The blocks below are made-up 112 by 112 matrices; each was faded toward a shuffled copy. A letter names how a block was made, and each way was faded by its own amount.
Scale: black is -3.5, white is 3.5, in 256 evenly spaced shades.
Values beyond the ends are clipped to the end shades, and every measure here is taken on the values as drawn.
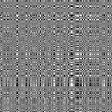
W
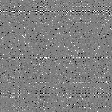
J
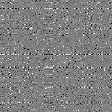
J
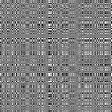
W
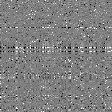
J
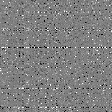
J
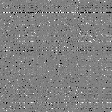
J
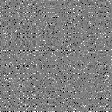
J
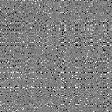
J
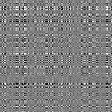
W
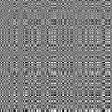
W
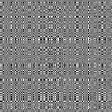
W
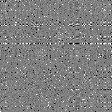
J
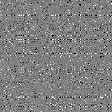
J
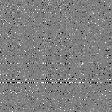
J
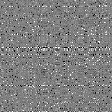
J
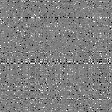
J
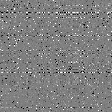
J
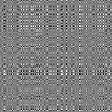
W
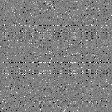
J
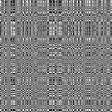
W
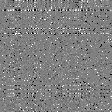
J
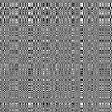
W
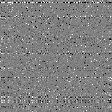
J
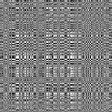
W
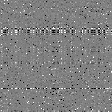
J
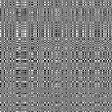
W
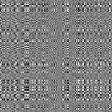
W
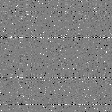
J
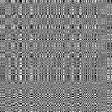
W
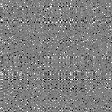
J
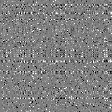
J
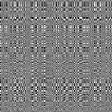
W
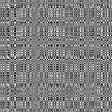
W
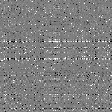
J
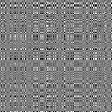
W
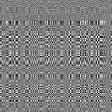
W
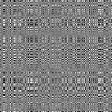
W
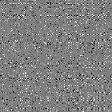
J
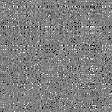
J
